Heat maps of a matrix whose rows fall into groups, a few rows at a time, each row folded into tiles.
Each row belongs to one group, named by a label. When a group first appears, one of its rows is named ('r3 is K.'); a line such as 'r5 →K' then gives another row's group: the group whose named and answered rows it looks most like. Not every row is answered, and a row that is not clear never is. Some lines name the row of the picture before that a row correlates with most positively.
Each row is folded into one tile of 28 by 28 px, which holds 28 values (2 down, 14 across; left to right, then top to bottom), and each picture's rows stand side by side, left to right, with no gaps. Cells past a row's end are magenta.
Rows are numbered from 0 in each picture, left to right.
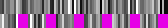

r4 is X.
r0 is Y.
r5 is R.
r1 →Y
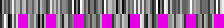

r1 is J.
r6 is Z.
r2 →X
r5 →X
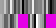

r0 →Y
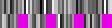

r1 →X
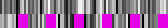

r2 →J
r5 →J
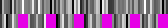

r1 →Y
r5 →Y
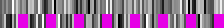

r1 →Y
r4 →Z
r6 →R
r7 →J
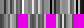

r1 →Y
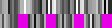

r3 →R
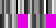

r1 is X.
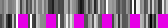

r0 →Z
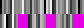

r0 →Z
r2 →Y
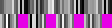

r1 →J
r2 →R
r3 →R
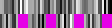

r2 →J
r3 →R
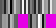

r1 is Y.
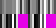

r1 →Z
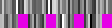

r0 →X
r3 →Z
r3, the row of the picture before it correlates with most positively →1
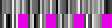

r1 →Z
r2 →Z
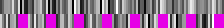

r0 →R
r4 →Y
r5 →J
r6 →J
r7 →Z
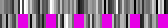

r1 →J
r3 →R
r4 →Y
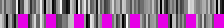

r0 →X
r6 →J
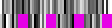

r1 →Z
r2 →J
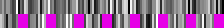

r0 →X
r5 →Z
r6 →R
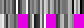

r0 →X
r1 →Z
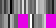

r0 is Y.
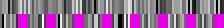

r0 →J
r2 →J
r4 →Z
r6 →R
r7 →R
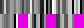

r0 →Y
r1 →X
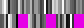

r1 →X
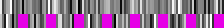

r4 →J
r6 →Y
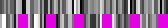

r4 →X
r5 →R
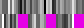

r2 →Z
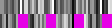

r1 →Y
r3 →X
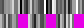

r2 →J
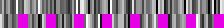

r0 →X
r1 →Y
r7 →X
